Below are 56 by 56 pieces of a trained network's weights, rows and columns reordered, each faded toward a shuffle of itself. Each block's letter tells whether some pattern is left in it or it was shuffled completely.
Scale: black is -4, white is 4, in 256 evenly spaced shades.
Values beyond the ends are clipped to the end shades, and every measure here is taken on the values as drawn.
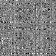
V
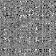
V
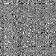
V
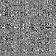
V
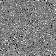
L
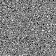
L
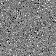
L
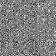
V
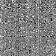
V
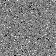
L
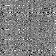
V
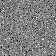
L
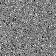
L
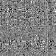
V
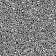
L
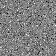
L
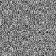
V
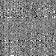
V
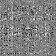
V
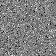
L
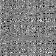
V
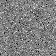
L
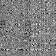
V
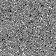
L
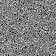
L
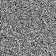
L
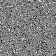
L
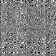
V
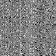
V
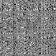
V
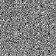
V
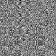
V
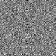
V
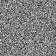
L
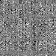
V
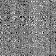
V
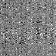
V
